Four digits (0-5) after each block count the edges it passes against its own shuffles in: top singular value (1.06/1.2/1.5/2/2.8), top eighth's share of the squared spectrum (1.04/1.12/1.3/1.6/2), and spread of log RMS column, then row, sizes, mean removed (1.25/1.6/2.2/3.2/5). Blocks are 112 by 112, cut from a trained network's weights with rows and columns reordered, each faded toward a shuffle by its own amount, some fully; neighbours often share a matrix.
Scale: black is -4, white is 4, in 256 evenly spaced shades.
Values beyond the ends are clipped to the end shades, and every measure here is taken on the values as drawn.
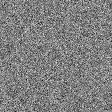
0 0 0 0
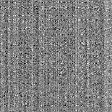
4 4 1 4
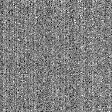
3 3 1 2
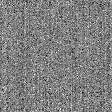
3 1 0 1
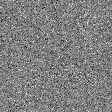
0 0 0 0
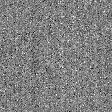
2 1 0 0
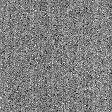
2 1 0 0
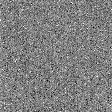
1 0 0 0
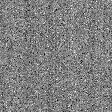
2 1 0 0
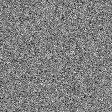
1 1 0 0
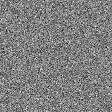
2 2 0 0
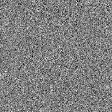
2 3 2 1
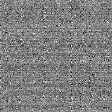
3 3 3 2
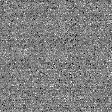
2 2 2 0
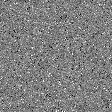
0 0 0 0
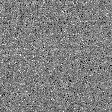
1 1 0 0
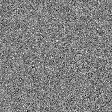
2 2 0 0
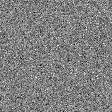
0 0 0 0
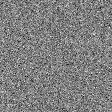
1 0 0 0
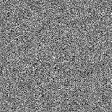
3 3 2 1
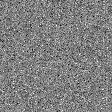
0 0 0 0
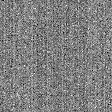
3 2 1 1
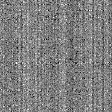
4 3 1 3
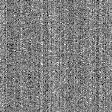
4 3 1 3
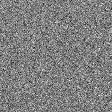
2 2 0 0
